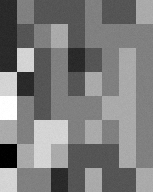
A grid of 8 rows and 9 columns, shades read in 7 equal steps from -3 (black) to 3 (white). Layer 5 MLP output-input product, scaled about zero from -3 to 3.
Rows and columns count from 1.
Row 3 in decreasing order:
2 1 0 0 0 -1 -1 -2 -2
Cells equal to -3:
1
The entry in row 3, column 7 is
0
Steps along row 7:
up up down down same same up down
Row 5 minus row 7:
6 -1 -3 -1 1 1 2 0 0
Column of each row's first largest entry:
9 4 2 1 1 3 3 1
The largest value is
3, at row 5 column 1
